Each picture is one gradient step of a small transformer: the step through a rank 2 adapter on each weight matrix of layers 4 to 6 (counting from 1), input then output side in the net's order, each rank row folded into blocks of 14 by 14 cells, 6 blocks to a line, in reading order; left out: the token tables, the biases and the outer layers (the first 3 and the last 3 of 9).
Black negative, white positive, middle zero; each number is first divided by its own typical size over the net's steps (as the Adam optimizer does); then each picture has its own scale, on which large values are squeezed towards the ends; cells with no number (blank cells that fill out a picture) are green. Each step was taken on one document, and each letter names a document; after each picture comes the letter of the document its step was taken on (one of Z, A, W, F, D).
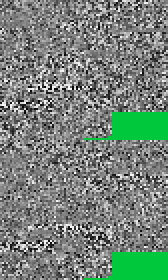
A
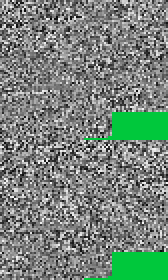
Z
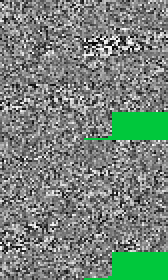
Z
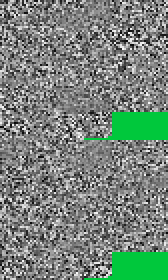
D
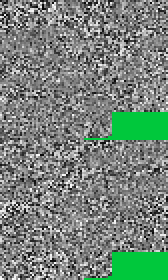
D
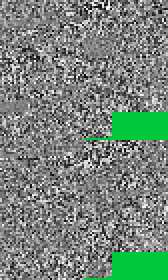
A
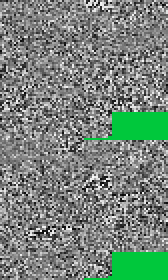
D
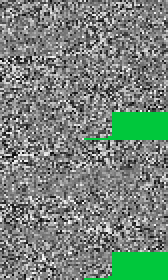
A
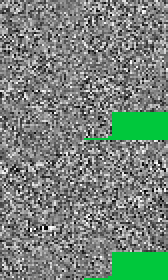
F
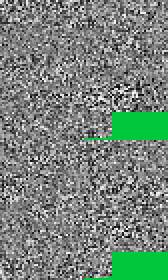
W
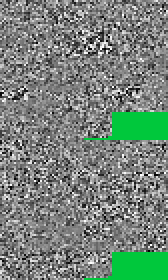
F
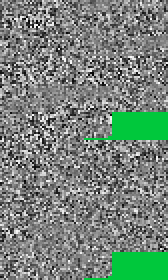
Z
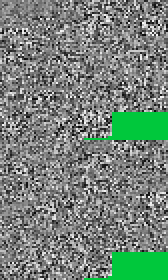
A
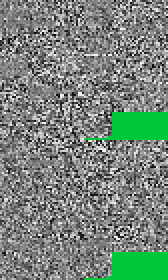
Z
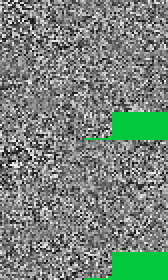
Z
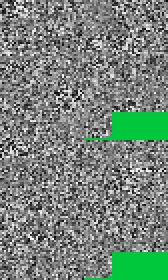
Z
